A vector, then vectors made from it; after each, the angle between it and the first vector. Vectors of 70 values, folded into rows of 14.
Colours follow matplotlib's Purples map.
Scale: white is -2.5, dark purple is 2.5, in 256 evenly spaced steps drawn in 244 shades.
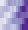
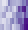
nearly parallel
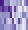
partly opposed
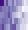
nearly opposite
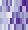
partly aligned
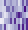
partly aligned
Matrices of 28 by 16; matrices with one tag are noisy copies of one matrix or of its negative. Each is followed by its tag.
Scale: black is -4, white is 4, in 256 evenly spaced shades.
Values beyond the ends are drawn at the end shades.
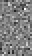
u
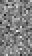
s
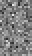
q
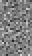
s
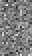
s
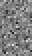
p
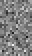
p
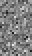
p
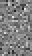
u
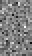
q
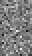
s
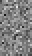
s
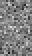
u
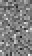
s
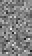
p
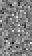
q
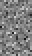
p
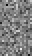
s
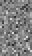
p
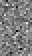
s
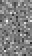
q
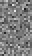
u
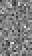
q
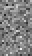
s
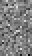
s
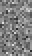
p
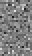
u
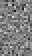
u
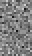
u
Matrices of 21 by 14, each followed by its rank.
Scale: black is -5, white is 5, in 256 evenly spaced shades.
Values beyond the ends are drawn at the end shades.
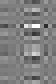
one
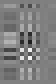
one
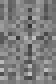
three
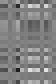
one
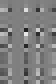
one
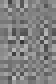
three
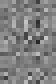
three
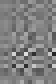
two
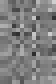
three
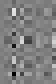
two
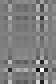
one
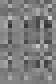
two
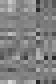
two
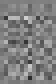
two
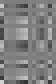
one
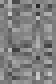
three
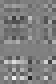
two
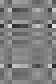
one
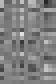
two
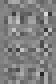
three
